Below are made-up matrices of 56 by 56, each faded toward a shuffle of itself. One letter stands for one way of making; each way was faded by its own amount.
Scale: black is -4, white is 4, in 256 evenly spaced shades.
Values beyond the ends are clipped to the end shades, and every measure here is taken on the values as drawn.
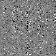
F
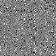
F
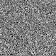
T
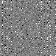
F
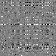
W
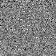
T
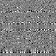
W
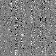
F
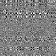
W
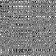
W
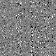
F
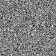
T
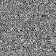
T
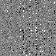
F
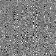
F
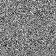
T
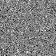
T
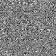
T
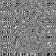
W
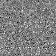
T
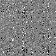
F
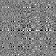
W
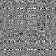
W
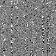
F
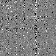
F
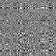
W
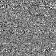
T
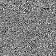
T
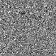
T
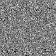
T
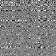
W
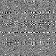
W
